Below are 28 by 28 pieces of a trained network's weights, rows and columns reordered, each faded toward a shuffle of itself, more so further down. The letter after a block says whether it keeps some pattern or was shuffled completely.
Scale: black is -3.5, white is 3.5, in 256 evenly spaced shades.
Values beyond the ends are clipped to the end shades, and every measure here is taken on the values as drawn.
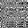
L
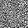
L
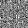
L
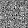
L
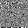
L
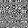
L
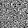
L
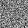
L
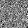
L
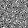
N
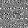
L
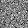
N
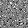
N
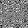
L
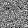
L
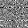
L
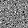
N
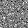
N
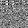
L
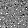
N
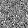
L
